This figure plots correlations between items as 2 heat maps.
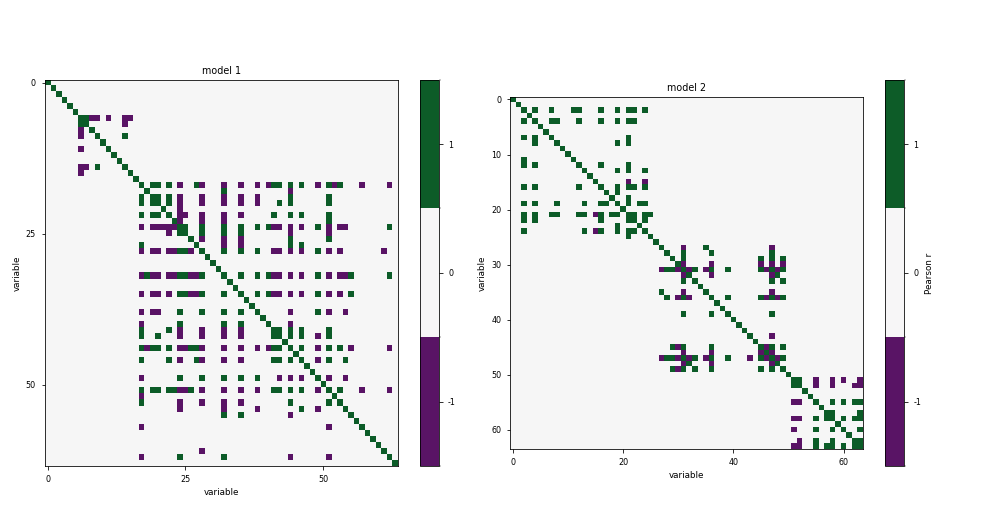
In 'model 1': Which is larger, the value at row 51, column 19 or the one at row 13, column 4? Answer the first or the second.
the first
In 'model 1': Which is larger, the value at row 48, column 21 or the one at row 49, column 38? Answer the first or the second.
the second
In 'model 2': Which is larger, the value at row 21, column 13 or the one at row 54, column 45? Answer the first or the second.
the first
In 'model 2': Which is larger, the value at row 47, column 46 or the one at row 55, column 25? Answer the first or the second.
the second
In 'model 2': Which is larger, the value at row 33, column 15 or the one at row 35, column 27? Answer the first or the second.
the second
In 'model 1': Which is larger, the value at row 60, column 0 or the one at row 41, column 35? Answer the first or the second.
the first
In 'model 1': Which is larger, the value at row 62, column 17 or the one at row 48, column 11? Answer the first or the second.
the second
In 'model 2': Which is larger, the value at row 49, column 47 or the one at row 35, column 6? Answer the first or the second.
the first
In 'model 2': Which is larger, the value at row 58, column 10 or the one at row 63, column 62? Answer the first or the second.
the second
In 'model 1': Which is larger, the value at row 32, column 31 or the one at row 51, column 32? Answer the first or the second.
the first
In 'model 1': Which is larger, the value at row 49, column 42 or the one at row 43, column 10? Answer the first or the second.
the second
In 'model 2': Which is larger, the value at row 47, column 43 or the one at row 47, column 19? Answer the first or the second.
the second
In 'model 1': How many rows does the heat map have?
64
